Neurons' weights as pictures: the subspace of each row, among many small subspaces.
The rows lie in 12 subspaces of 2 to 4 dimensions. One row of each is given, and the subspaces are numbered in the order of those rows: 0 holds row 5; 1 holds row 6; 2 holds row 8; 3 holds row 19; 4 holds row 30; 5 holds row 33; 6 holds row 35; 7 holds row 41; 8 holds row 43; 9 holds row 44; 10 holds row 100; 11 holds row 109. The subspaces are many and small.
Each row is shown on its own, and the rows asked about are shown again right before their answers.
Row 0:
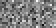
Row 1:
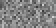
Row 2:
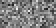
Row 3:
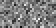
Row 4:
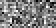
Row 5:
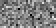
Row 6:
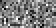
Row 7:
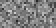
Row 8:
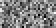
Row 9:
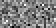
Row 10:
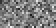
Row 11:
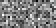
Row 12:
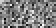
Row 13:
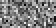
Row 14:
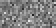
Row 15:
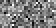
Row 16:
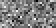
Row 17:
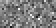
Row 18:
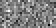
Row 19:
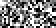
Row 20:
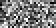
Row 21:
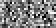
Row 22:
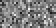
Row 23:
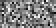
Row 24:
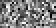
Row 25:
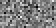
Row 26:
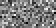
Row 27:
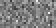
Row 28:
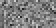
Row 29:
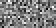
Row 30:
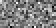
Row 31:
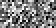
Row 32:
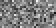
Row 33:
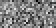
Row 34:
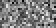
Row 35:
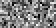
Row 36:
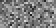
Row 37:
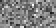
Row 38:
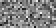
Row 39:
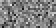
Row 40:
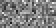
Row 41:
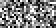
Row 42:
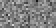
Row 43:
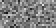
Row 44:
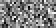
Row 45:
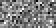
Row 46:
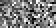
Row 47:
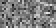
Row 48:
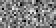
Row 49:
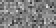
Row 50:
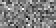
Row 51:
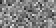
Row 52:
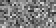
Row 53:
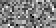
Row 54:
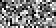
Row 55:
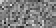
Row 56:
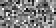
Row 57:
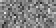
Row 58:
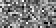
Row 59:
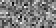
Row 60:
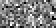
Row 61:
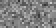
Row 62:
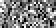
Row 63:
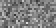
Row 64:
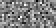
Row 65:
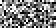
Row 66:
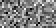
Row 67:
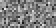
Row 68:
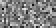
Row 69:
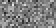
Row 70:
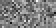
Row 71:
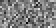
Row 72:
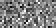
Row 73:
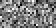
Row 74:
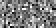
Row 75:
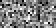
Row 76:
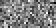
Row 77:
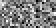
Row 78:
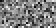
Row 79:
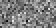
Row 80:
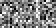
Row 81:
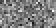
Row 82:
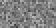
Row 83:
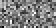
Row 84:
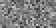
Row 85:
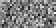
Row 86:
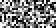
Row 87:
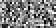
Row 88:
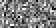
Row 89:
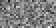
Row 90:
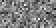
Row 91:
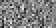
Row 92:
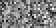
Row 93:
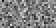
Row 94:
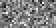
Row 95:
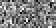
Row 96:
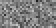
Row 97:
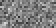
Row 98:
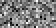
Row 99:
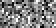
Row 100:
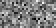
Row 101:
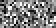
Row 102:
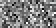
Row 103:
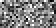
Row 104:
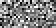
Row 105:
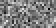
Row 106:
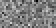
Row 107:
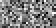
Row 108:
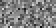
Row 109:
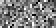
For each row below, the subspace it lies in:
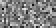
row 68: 3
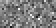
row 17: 0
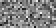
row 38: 0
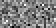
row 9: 8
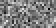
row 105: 8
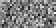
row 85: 9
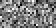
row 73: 7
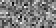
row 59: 10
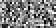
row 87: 9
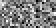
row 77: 3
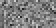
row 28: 11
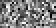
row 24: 8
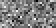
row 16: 2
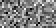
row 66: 8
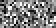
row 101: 8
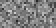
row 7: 7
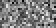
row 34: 8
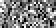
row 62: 2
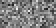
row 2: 7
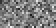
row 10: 4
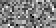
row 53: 4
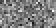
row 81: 11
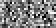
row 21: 9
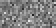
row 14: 5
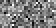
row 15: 11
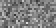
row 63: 10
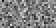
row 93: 8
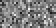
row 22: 2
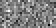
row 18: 7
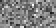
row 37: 4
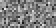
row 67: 1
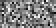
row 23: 9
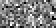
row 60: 0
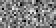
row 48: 7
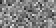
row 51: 11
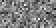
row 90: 10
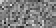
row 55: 1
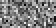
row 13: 8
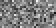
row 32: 6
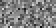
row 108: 3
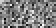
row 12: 1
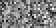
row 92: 2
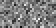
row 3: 10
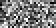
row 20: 10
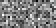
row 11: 0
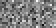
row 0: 7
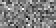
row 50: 4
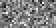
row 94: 8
